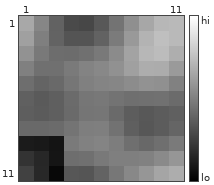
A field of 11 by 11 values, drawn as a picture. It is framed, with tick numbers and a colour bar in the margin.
The texture is blotchy. The ninth with the lowest average is the bottom left. An odd patch, lower than its surroundings, sits in the bottom left. The top right is the ninth with the highest average. The bottom left is the roughest part.
